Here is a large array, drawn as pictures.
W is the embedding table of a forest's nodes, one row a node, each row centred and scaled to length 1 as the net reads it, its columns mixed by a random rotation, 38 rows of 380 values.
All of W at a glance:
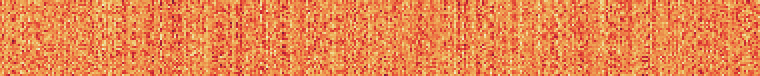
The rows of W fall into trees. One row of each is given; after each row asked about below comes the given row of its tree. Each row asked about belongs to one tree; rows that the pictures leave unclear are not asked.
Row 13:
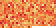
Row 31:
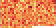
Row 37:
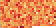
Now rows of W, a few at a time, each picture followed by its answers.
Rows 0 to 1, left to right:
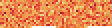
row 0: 31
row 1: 31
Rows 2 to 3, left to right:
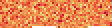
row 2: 31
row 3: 13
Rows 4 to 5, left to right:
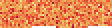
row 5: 13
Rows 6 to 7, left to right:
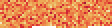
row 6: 37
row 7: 31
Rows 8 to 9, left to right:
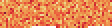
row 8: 31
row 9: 31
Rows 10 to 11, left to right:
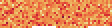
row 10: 31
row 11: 13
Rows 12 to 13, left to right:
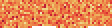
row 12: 13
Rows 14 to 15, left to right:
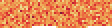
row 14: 31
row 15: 31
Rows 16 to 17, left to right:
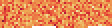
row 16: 13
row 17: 13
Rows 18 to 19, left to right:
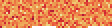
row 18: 13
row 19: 13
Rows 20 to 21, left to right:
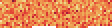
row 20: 31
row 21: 31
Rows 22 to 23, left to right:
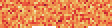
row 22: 31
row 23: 13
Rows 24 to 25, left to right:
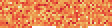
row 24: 31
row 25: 13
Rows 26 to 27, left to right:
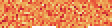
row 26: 13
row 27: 13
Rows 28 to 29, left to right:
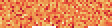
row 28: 37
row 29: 13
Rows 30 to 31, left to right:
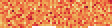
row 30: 37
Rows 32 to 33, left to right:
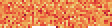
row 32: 13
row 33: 13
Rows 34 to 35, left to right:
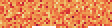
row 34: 37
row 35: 31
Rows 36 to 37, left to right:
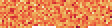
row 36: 31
